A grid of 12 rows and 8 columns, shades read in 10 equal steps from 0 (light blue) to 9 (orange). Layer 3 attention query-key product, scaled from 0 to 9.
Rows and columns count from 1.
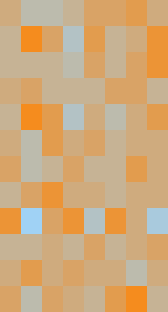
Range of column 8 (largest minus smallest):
7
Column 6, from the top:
6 4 4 6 3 4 4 4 8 4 5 7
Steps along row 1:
down same up up same up down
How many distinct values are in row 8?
4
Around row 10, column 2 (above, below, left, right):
0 7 4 5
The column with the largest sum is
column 7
